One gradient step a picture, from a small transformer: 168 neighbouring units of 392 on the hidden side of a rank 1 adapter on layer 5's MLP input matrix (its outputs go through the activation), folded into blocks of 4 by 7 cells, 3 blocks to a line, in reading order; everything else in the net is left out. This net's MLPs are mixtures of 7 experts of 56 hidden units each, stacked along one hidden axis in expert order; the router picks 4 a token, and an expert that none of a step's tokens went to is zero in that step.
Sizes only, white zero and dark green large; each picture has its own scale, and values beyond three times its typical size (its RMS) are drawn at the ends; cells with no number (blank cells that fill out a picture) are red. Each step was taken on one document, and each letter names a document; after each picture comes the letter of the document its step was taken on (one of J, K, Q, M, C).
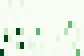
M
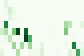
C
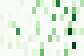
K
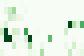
C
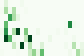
C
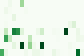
M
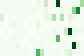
K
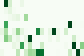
C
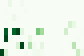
M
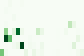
M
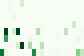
M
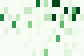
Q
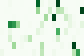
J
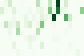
J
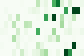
Q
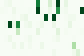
J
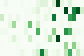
Q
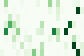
C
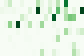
J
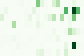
K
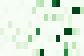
K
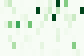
J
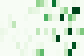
K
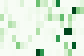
K
